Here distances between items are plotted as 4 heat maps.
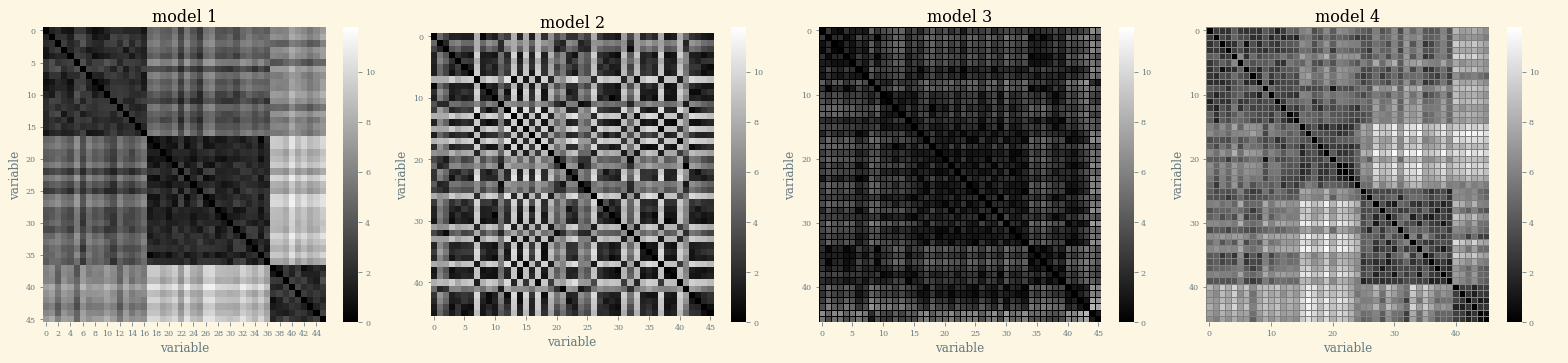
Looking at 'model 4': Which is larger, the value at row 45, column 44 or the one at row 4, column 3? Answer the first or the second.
the second
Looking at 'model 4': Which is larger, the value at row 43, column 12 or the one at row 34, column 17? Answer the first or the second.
the second
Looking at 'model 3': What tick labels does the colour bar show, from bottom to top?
0, 2, 4, 6, 8, 10
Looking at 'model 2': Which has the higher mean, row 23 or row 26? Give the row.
26
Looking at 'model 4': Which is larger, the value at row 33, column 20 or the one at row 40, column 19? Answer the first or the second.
the second
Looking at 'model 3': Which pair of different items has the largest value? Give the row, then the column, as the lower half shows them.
44, 43
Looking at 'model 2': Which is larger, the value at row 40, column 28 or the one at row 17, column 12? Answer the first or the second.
the second
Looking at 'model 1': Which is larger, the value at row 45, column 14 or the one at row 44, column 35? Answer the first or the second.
the second
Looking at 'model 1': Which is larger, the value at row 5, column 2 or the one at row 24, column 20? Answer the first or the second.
the first
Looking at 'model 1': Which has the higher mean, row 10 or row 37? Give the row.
37
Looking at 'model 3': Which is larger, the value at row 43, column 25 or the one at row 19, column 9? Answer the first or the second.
the second
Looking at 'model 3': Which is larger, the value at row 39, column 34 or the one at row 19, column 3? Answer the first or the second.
the second
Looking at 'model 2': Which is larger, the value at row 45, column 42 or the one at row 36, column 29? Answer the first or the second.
the first
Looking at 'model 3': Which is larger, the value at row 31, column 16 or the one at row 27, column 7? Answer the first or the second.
the second
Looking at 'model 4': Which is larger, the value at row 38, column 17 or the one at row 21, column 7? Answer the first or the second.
the first
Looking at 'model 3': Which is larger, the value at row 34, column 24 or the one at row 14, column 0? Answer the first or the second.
the first
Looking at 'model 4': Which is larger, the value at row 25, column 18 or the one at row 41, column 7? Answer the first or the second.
the first
